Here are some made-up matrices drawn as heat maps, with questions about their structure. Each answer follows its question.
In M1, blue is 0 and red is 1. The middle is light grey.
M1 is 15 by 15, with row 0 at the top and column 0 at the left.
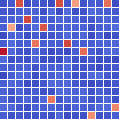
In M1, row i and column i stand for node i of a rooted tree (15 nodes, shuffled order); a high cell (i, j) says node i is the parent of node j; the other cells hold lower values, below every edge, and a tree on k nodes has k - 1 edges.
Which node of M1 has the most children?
0
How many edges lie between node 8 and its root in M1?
6
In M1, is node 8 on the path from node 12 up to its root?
no
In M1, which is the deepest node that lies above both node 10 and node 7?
6
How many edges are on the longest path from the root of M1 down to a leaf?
6
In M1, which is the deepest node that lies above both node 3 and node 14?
0
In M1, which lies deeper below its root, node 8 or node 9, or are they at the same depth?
node 8
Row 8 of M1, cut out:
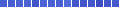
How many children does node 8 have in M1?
0
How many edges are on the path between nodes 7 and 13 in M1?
2
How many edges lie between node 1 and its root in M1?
5
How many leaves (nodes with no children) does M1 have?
7
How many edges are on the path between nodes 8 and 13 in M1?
5
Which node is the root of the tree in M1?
12
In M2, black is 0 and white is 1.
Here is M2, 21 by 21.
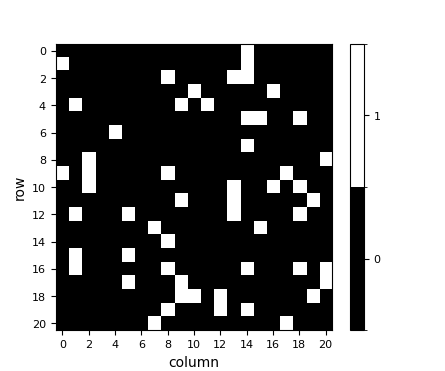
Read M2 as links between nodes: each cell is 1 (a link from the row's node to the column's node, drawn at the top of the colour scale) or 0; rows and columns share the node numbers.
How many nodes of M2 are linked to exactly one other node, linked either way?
1
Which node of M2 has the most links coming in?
node 14
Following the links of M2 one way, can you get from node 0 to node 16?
yes
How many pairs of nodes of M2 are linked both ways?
6
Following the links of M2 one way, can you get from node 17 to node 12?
yes
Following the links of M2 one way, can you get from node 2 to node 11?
no
